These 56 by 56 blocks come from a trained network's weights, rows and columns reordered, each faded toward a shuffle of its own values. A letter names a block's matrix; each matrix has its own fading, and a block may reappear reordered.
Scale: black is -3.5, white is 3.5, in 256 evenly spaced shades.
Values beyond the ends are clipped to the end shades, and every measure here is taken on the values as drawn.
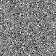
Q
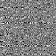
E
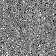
Q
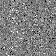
Q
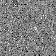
Q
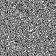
Q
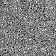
Q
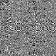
E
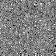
Q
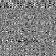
E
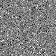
Q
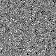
Q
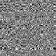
E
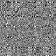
E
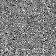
Q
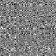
E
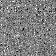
Q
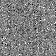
Q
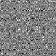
E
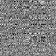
E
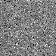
Q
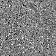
Q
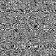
E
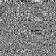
E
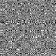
E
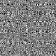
E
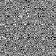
E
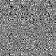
E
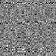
E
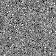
Q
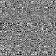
E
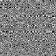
E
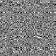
E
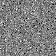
Q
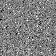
Q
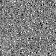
Q
